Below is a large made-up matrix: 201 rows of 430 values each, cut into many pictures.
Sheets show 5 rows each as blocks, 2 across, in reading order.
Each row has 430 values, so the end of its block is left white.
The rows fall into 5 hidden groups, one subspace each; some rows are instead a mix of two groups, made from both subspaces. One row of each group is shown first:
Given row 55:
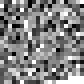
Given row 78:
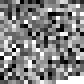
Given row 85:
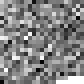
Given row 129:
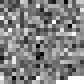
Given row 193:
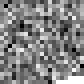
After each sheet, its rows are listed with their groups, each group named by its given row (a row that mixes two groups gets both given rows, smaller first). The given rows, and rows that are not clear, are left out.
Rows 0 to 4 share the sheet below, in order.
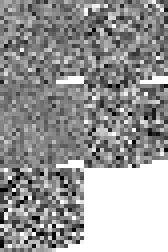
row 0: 85
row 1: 129
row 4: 193
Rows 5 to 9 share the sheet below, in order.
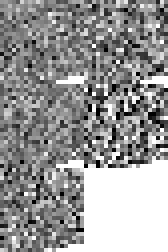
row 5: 78
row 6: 193
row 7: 85
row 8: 55
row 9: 55
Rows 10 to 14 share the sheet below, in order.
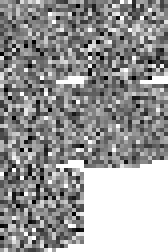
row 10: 78
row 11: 85
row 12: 55
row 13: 78
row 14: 55
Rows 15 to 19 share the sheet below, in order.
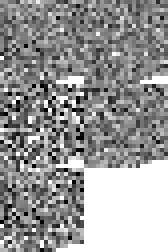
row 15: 78
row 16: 55
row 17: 55
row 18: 129
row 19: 78
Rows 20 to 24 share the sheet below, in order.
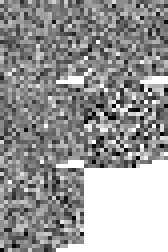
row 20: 129
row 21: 78 and 85
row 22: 78
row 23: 129
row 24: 55 and 193
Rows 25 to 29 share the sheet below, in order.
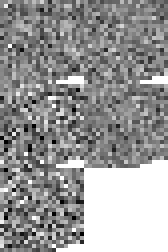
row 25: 193
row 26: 85
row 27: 78
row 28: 78
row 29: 193
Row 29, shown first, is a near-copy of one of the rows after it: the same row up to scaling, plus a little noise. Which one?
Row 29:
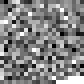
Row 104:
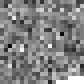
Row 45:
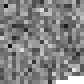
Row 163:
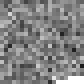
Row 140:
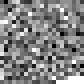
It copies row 140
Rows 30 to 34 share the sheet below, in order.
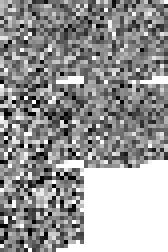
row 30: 85
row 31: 55
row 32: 85
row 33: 85
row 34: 78
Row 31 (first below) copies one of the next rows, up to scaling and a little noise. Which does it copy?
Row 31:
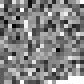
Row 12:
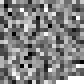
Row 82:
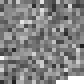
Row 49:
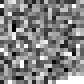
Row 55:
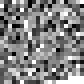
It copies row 55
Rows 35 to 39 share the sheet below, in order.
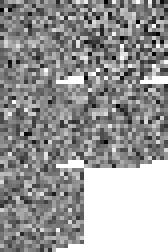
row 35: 129
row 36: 129
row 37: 85
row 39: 129
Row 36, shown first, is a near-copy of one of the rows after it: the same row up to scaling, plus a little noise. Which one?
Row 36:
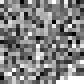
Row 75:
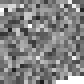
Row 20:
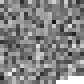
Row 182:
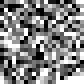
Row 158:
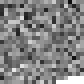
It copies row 20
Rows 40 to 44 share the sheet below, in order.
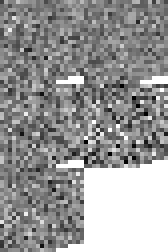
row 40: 85
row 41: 129
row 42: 193
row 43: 78
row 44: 78
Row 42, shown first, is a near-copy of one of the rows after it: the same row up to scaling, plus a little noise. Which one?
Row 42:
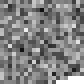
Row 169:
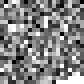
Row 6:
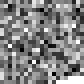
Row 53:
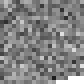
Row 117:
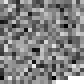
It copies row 6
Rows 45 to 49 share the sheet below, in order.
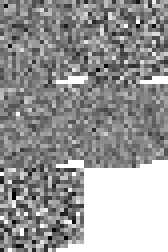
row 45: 193
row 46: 129
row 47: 129
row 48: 193
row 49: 55
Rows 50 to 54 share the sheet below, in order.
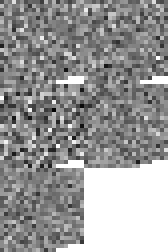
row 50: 55
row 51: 129
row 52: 78 and 129
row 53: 193
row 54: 85
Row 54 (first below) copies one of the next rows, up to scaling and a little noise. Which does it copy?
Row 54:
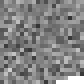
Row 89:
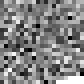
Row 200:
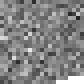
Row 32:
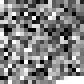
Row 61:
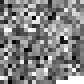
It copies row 89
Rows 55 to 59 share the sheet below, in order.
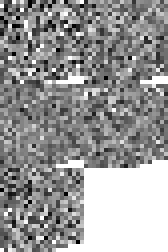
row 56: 85
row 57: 78 and 193
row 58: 129
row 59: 85 and 193
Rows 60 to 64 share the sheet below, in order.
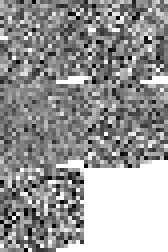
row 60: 85
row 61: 85
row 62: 78
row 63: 85
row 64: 78
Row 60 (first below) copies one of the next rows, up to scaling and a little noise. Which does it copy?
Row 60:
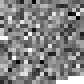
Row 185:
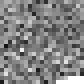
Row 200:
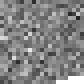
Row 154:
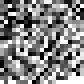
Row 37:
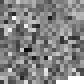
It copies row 200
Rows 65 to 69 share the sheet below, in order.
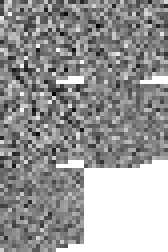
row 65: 55
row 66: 55 and 78
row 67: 55 and 193
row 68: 55
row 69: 85
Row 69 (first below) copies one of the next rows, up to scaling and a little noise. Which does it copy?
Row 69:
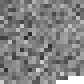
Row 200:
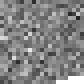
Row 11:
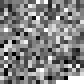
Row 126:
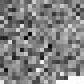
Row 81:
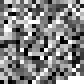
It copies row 126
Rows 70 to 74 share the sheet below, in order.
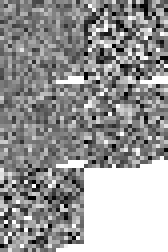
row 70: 193
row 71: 193
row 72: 78
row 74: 85
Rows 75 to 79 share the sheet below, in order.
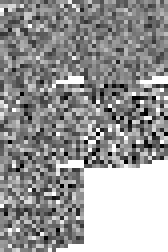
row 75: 129
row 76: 193
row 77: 55
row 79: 129
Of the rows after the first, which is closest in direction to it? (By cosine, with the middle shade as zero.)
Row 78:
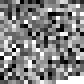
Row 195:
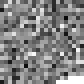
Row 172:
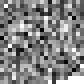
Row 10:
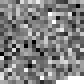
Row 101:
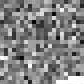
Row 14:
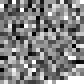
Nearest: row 101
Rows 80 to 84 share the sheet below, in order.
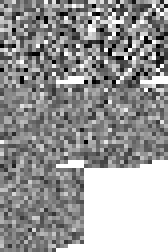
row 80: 55
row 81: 85
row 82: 55
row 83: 78 and 129
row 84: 193
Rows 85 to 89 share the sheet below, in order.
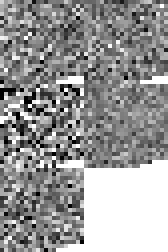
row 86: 78
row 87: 129
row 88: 85
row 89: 85
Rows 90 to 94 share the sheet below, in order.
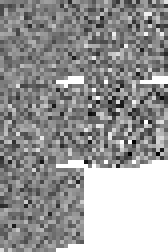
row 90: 129
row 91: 55
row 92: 78 and 129
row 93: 85
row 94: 85
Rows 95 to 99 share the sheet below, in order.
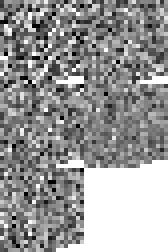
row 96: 193
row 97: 193
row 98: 55
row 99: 55 and 78
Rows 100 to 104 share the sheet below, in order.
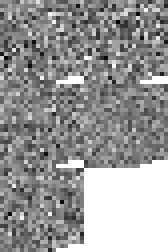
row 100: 78
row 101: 78
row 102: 78 and 129
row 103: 78 and 85
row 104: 193
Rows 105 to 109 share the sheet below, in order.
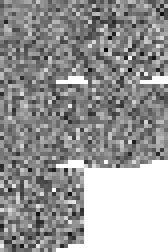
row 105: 78 and 85
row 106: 85
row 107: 55
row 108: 85
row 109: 129
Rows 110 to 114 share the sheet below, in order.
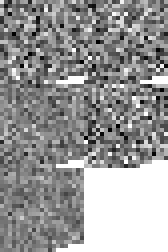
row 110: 55
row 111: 85 and 193
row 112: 78
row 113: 78
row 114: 193
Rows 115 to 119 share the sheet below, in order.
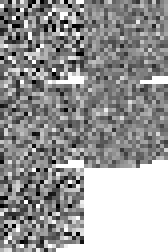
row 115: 55
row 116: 129
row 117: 193
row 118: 193
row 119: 85
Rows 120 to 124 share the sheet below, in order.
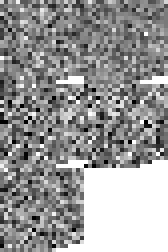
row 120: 55 and 129
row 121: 193
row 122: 85
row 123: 85
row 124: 193
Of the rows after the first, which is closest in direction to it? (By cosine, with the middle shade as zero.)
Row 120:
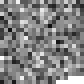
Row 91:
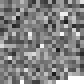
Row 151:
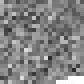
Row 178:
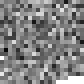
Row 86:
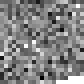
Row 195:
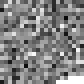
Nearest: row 195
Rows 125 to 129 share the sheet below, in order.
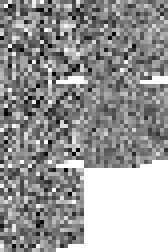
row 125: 193
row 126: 85
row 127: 85
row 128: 193
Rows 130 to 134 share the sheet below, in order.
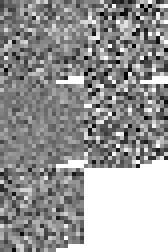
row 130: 85
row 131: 78
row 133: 193
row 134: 55
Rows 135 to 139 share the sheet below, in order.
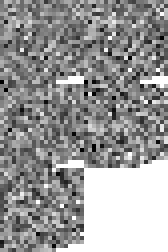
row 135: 85
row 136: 85
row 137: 193
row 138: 129
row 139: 193
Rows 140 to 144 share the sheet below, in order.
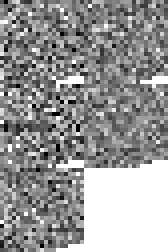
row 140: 193
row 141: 193
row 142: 129
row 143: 129 and 193
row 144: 78
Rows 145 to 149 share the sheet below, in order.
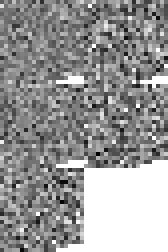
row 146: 193
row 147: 78
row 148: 129
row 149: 55
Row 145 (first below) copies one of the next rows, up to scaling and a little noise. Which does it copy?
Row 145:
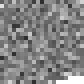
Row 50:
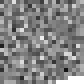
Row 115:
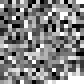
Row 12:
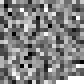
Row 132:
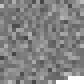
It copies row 132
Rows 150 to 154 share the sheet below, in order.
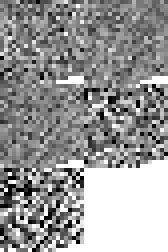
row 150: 78
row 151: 85
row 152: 85
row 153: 129
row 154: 85
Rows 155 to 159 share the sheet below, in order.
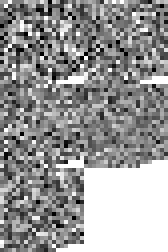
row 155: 193
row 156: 78
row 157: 85
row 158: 129
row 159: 193
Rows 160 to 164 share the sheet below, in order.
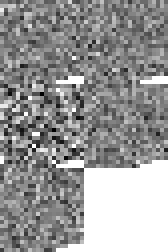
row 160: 129
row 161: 85 and 193
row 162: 193
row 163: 193
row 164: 55
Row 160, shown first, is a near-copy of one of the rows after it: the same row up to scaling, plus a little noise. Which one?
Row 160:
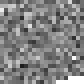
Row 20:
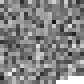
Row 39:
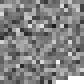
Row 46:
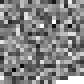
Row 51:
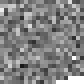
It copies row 51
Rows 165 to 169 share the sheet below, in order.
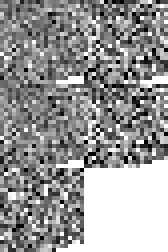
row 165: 78
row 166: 78
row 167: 78
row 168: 78
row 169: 193
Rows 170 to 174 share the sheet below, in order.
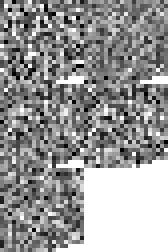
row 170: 55
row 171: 85
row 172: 193
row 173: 193
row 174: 193
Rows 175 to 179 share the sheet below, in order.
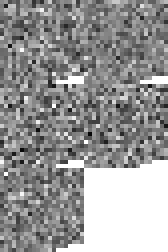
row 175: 193
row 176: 78 and 193
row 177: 129
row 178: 78
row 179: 193
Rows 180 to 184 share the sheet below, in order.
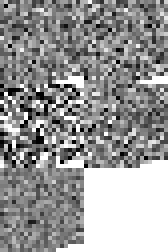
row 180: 193
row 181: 193
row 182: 129
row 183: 85
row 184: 55
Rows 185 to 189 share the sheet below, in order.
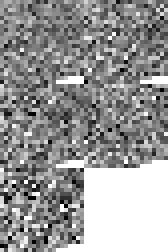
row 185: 85
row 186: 85
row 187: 85
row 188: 78
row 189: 85
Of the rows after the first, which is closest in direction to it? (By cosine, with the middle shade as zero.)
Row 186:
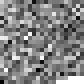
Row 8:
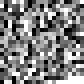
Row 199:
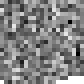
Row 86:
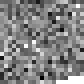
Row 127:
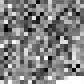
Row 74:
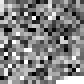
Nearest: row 74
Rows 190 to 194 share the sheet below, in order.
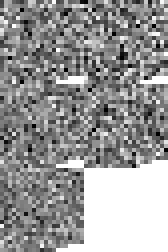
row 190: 55
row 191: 129
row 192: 78
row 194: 78
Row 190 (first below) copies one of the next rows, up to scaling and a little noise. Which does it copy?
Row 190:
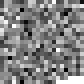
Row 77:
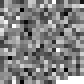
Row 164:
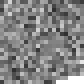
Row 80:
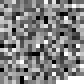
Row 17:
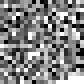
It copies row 77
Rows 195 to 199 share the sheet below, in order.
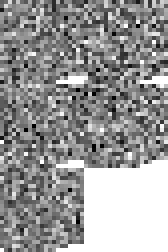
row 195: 55
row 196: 129
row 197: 78
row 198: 129
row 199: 55
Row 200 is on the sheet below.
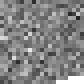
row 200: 85
